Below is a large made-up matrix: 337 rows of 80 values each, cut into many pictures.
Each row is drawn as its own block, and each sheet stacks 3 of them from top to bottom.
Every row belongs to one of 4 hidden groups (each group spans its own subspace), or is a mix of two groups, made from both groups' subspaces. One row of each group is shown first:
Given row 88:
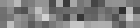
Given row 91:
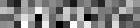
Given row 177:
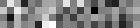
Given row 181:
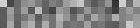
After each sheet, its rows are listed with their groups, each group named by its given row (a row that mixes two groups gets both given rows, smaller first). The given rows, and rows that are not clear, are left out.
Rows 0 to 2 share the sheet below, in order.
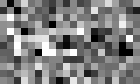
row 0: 177
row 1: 88 and 177
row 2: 91
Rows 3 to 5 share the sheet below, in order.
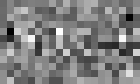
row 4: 181
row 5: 88
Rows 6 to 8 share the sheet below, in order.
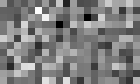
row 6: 88 and 91
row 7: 91
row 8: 177 and 181
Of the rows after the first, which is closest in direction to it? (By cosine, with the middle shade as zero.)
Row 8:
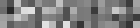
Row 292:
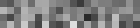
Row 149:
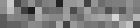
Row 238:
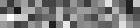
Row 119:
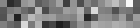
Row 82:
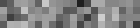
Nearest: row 238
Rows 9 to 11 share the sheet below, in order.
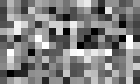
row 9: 88
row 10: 88
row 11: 177
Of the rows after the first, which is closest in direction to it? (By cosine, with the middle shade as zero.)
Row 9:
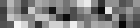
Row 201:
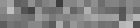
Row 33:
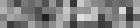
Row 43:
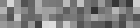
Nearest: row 43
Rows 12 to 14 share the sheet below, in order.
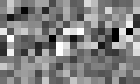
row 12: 177
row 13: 91 and 181
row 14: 91
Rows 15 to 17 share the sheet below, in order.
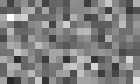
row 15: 177
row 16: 88
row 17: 91 and 177
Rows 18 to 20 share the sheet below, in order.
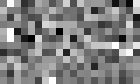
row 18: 177
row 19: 181
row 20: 177
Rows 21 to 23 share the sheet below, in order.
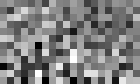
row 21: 177
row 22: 91
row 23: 91
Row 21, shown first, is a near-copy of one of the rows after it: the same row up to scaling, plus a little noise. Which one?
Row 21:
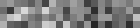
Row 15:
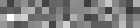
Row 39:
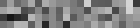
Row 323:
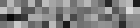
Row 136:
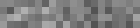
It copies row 136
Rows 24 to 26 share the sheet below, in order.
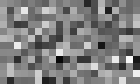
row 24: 88 and 177
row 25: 91
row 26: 177 and 181
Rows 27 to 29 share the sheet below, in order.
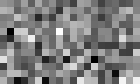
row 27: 91
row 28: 181
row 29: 88 and 91
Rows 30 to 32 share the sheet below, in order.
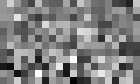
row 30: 91 and 177
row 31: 88
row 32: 91
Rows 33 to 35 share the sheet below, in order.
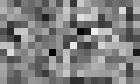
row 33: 88 and 91
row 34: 91 and 177
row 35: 88
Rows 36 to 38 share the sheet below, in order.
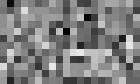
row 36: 91 and 177
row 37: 88
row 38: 88 and 181
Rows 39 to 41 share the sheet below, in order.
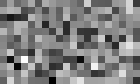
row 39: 177
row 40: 88
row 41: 91 and 177
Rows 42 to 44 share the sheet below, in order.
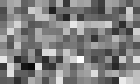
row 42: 88
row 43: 177
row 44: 91 and 181
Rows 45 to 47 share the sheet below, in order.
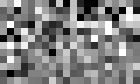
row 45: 88
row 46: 177
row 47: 177
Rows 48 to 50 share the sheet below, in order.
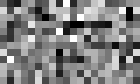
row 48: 88
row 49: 91 and 181
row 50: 181
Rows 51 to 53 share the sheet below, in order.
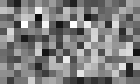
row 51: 91
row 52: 177 and 181
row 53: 88
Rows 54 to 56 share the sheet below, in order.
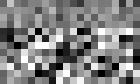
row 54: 181
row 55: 91
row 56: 91 and 177
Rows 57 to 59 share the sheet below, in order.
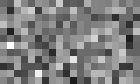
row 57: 181
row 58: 88 and 177
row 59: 91
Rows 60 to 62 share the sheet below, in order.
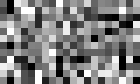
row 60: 181
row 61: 177
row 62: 181
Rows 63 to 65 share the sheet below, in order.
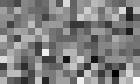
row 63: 88
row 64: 91 and 177
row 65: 88 and 91
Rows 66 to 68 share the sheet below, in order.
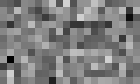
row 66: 88
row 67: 88
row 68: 177 and 181
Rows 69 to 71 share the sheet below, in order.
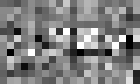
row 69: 88
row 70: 88
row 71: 177
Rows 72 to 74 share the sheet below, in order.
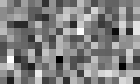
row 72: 88 and 91
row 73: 177 and 181
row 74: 181
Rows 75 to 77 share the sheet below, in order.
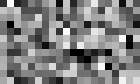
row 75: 88 and 181
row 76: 88
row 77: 88
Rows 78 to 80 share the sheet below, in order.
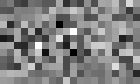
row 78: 91 and 181
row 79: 91
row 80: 177 and 181
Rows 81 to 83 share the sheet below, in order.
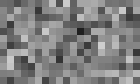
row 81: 88
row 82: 91
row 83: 181
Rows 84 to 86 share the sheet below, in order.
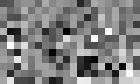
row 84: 91
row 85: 91 and 177
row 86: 88
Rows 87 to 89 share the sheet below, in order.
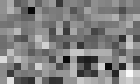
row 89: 88
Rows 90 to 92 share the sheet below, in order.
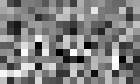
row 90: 88 and 91
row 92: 177 and 181
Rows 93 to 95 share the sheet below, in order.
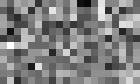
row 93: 88 and 91
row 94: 177
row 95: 88 and 181
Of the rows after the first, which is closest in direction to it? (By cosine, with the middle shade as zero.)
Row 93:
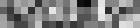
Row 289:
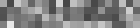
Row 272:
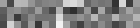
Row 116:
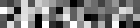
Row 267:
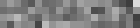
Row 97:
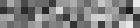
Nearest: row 97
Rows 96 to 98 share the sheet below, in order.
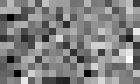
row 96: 177
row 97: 91 and 177
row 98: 91 and 177
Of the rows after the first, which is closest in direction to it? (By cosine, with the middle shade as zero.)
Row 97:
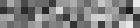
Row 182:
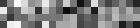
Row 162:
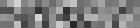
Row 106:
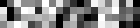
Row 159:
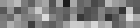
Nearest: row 162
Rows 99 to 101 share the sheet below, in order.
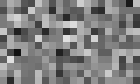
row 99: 88 and 177
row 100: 91
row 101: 181
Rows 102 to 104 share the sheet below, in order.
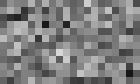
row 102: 177
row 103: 91
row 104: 88
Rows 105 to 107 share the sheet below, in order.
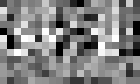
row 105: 91 and 181
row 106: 91 and 181
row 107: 88
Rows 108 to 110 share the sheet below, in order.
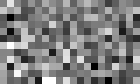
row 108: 177
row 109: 177
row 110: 177
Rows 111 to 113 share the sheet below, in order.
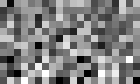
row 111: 181
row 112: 91
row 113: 91
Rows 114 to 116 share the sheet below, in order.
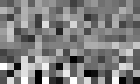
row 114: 91
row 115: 181
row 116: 91
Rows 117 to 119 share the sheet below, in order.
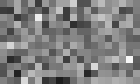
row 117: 91
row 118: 177
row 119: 91 and 177
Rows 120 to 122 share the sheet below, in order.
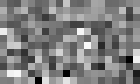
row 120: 88
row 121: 91
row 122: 88 and 177
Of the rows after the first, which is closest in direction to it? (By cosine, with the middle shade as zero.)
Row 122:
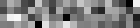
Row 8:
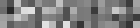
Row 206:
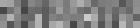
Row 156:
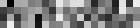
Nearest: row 8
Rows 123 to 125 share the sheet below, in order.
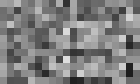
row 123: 88
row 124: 88
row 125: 88
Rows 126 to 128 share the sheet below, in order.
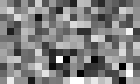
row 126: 91
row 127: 88 and 177
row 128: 88
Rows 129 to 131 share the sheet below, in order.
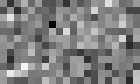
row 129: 177
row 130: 88
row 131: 177
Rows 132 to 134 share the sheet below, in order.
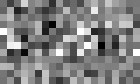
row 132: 177
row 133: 91
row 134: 91
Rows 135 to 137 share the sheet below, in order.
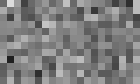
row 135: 177
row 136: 177
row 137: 181
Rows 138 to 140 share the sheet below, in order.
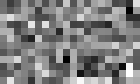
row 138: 88 and 177
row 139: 181
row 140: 88
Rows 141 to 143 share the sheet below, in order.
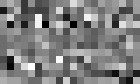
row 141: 91
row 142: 88
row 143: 181
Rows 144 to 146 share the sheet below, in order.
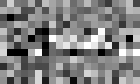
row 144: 177
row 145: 88 and 91
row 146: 91
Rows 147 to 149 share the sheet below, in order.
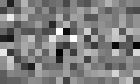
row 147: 177
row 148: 91 and 181
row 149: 181
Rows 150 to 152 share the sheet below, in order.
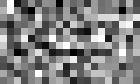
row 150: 181
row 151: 88
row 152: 91
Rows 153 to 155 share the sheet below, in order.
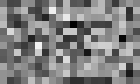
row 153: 88
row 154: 91 and 181
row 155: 88
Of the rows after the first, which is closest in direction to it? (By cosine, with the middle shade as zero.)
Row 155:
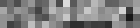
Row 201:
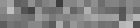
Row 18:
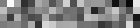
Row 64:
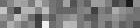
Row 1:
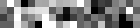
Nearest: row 18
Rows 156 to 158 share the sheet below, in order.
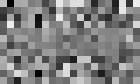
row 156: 181
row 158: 91
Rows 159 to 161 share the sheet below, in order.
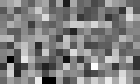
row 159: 88
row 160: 91
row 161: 177
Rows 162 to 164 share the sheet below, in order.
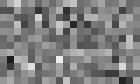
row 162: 91
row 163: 88
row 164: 181
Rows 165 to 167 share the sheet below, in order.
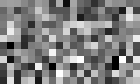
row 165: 88
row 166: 177
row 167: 181
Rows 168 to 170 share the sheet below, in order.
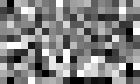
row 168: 181
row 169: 177
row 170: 88
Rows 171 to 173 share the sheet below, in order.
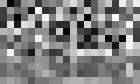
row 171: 91 and 181
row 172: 88
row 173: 88
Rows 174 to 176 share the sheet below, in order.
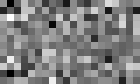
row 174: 177
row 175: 177
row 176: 177
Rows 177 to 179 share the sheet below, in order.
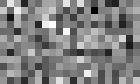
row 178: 88
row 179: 91
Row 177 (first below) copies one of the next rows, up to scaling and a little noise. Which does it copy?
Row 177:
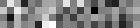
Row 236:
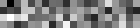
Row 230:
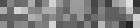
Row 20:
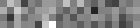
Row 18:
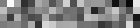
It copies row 20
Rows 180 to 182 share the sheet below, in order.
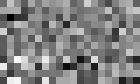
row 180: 177
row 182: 91
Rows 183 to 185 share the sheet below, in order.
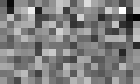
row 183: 88 and 181
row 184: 177 and 181
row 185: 91
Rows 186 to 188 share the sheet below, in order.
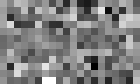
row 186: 88
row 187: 88
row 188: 177
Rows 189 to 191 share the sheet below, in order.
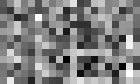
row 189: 91
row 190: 88
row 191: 88
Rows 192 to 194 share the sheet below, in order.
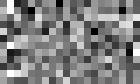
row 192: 181
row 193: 91 and 177
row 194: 177
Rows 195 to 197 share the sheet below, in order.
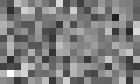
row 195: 88 and 181
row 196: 177 and 181
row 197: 177
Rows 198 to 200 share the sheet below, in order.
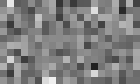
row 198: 181
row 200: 177
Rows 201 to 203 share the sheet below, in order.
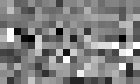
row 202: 181
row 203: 88
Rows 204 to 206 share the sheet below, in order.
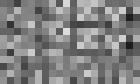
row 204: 88
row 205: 88
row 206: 91
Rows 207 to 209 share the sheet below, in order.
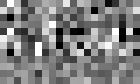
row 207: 177
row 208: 181
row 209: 91
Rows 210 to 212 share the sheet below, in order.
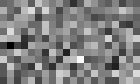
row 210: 91 and 181
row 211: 177
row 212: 181
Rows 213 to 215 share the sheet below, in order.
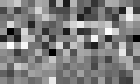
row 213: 88
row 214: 177
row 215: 177
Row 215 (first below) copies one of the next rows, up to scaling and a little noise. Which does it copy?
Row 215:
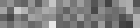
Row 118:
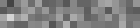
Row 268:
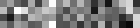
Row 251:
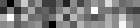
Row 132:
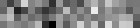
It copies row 268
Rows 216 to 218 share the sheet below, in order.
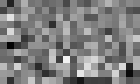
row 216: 177
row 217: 177
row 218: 88
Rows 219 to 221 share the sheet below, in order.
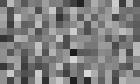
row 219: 181
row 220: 91 and 177
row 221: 91
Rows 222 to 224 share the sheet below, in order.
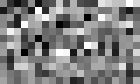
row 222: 91
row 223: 91
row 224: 88 and 181
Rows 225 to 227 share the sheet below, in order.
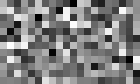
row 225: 91
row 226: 177
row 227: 177
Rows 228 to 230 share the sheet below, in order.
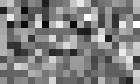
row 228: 91
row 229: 88
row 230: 177
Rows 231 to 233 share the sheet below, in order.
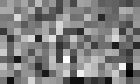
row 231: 91
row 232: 181
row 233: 88
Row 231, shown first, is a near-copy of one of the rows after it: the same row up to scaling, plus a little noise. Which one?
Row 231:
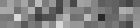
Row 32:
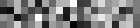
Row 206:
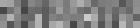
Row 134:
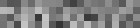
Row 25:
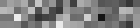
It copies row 25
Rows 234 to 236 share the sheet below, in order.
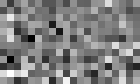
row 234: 177
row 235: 181
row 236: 177
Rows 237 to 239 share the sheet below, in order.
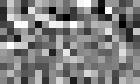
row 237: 88
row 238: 177
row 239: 91
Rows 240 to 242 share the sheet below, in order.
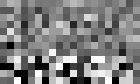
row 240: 91
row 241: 177
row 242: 91
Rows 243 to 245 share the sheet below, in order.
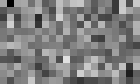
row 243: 181
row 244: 88 and 177
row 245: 88
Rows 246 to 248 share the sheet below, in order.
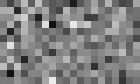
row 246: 91 and 177
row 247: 177
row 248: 177
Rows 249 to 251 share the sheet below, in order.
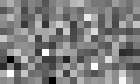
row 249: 91
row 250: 88 and 91
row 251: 177
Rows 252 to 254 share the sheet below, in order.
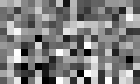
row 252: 88
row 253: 91
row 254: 91 and 177
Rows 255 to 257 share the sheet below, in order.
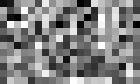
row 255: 91
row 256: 91
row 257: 88
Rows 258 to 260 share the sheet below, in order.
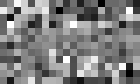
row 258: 88 and 91
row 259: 177
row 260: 88
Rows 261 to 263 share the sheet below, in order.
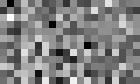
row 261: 177
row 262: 91
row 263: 91
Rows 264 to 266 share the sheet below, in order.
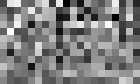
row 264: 88 and 181
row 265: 181
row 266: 88 and 181
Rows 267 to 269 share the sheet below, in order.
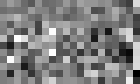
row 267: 88 and 177
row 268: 177
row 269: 177
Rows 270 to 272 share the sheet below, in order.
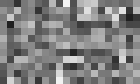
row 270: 88
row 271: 88
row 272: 91 and 181
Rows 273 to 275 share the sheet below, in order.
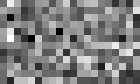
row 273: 177
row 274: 181
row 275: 88
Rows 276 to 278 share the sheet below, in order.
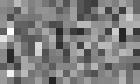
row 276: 88
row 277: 181
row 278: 177
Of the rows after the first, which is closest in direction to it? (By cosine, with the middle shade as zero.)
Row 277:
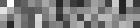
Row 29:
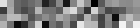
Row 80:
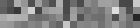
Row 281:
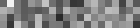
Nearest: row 281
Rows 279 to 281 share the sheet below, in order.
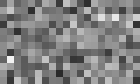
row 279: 91 and 181
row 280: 88 and 91
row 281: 177 and 181
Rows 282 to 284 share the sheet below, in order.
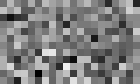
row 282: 177
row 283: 177
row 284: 91
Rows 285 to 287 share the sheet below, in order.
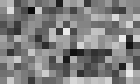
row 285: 181
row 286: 88
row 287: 88
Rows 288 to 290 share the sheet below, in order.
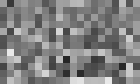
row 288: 181
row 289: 88 and 181
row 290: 88
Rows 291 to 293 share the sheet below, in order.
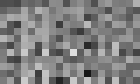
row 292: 91
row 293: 91
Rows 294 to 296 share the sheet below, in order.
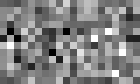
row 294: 88
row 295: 177
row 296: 88 and 181
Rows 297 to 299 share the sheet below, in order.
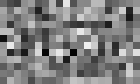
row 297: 88
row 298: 91
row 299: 88
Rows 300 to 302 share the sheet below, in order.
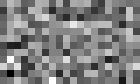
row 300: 88
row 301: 177
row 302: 177
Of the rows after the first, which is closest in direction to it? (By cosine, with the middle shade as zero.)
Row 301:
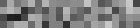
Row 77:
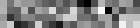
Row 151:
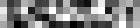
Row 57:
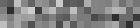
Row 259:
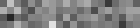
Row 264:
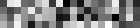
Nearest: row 259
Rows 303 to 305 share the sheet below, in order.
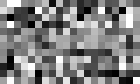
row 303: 88 and 177
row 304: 88
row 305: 181
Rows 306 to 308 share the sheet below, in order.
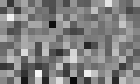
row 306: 177
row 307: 91
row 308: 91
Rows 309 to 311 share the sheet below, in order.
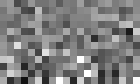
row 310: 177
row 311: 91
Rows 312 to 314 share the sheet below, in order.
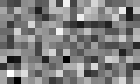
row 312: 88
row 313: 177 and 181
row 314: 91 and 177
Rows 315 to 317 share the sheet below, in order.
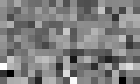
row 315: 88
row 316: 88
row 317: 91 and 177
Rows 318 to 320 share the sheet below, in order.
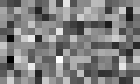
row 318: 88
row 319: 181
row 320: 181
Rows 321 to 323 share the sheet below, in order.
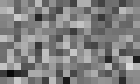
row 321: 91
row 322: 91
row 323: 177
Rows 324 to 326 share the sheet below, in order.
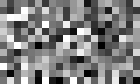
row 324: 177
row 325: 91
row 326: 91
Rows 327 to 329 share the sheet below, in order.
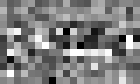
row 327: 88
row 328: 88
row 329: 177
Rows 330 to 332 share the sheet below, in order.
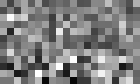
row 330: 177
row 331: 88 and 181
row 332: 91
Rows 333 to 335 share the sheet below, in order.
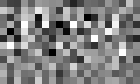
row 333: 91
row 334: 177
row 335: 181
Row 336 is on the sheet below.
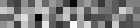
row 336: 91
